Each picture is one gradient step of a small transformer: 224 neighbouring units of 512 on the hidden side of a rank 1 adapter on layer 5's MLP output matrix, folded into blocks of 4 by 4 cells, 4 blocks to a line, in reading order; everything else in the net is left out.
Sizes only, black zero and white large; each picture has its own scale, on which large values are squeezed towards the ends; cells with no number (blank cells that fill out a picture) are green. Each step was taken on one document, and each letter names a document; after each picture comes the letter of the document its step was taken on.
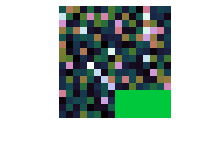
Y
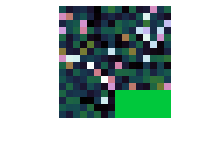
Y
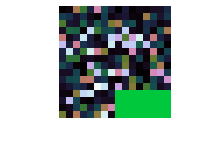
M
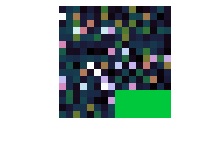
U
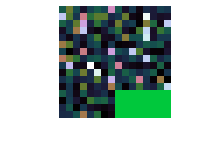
Y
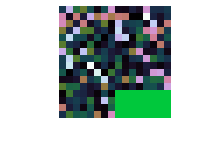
Y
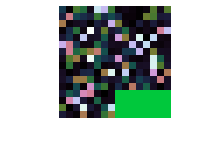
M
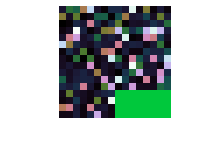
U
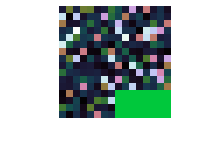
U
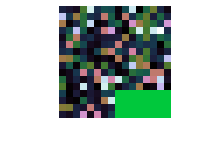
U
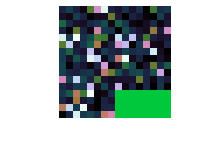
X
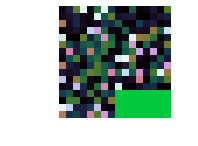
X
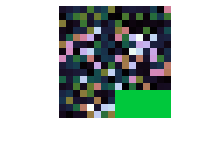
M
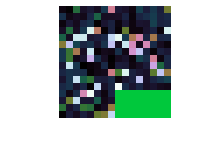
M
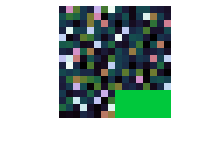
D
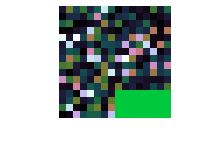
X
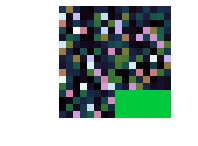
U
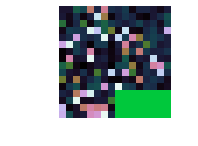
X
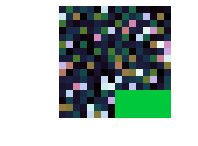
U
